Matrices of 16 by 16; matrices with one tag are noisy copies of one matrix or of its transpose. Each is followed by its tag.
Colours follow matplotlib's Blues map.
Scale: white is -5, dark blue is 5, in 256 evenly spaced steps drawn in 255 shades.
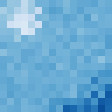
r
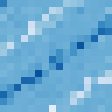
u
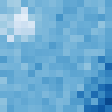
r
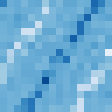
u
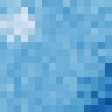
r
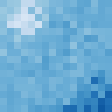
r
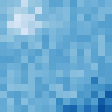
r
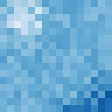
r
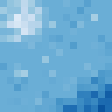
r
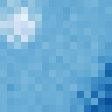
r
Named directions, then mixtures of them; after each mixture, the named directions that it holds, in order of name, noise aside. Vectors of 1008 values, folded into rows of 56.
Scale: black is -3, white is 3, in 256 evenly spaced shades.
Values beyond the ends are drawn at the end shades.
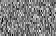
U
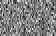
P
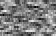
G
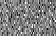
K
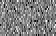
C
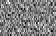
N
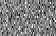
K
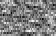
G, P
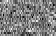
G, P, U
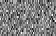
K, P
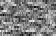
G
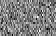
K, U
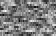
G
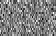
N, P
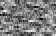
G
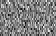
N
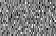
K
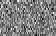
C, N, P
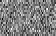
C, P, U
